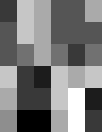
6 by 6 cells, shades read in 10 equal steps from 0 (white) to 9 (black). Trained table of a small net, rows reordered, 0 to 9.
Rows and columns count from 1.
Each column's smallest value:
2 2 3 2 0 2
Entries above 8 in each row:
0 0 0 0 0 2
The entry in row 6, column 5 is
0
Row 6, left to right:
4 9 9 3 0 7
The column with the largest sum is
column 3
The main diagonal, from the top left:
7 2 3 2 0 7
